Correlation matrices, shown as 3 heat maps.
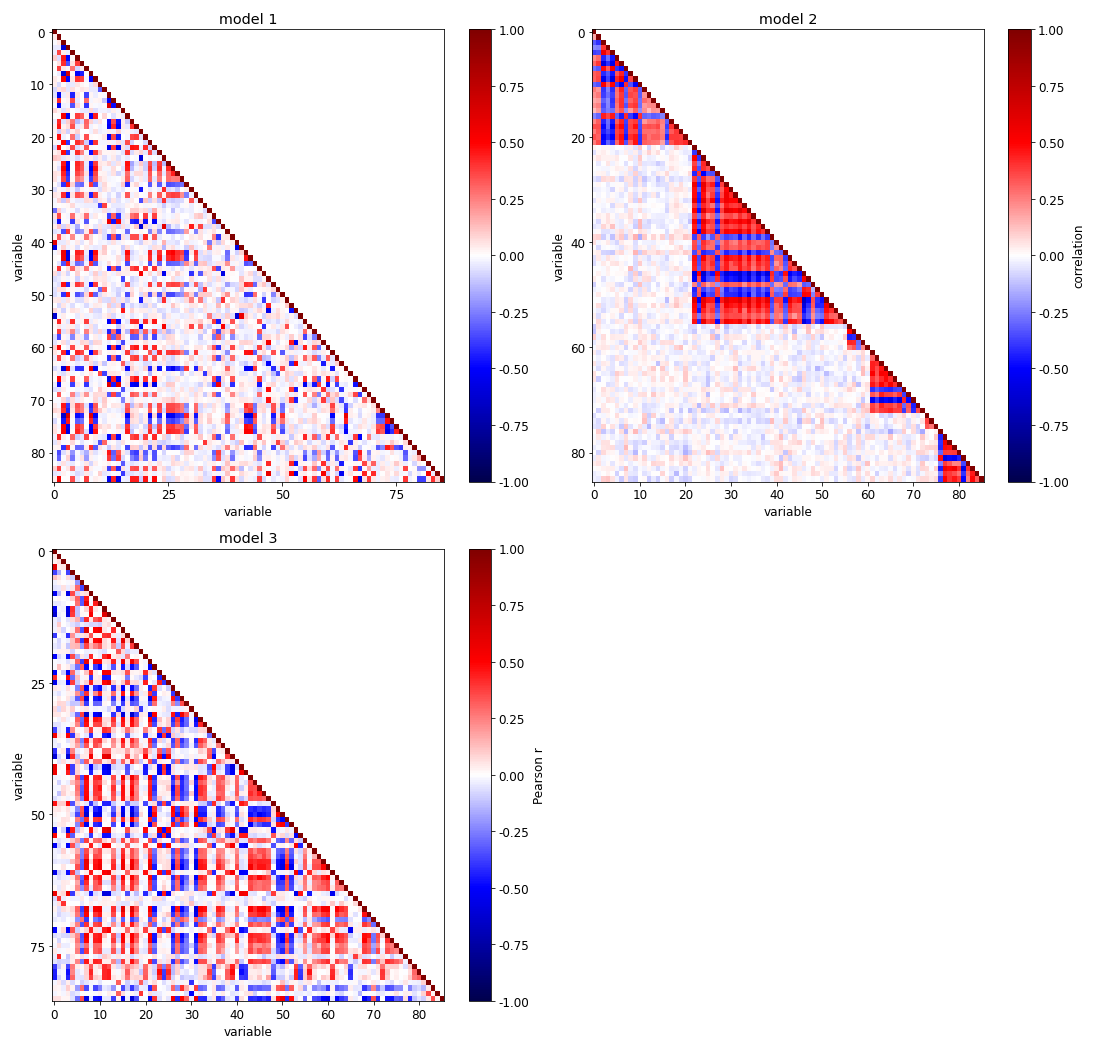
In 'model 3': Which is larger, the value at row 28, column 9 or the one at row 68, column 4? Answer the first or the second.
the second
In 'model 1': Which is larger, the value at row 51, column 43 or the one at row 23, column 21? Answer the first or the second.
the second
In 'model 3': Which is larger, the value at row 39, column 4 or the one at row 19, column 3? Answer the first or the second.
the first
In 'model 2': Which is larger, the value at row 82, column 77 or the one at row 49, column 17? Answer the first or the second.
the first
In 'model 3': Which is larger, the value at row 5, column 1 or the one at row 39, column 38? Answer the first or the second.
the second
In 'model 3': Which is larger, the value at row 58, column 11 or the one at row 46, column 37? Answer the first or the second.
the second
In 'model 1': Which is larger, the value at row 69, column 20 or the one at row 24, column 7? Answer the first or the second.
the first
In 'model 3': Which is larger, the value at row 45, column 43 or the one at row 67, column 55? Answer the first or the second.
the first
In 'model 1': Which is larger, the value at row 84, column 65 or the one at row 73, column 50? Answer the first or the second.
the second
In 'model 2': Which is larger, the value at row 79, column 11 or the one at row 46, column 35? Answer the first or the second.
the first
